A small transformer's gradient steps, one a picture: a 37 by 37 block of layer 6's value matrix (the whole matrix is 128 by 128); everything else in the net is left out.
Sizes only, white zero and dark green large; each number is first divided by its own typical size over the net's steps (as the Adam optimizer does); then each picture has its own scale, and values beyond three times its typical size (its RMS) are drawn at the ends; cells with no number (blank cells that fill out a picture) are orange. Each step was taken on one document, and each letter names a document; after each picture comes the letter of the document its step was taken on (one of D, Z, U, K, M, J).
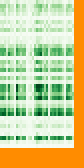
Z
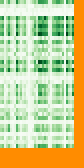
Z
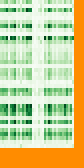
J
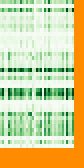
J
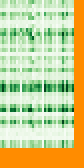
J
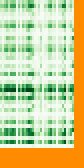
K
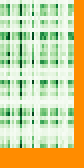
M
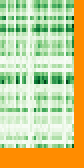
Z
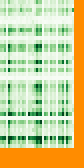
J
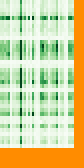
M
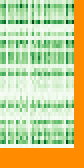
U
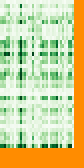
M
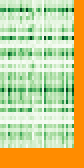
J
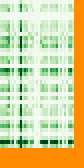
M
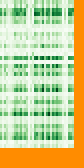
Z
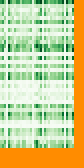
Z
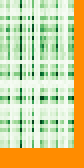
M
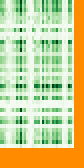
M
